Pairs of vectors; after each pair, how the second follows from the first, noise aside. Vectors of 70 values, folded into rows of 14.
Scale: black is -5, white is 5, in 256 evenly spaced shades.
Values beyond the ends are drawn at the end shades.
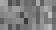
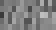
shuffled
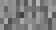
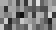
scaled up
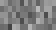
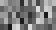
scaled up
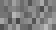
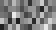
scaled up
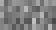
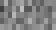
reversed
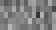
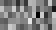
scaled up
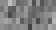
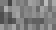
shuffled
